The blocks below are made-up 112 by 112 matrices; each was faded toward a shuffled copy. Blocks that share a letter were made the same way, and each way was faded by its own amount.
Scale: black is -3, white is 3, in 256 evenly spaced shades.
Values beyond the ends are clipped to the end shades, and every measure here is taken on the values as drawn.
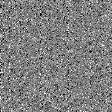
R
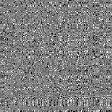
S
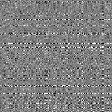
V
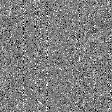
R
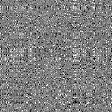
S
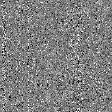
R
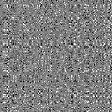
S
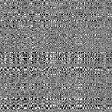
V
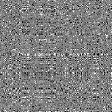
S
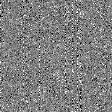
R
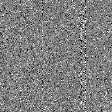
R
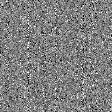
R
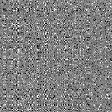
S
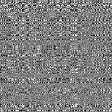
V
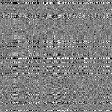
V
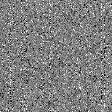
R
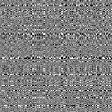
V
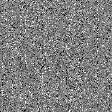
R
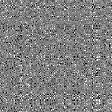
S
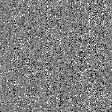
R
